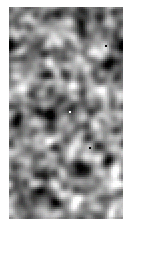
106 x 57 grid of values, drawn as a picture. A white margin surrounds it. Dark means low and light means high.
Mirror symmetry: none. Histogram: bell-shaped. Grain: blotchy. Ninth with the highest average: bottom right. Slope: none. Lone odd cells: 3, 1 higher and 2 lower than their neighbours.
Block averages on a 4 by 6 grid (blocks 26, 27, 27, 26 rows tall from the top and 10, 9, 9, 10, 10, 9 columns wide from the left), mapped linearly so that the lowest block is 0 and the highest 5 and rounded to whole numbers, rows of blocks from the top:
1 1 2 1 2 0 | 3 1 1 2 2 1 | 1 2 1 3 3 2 | 1 0 2 2 2 5
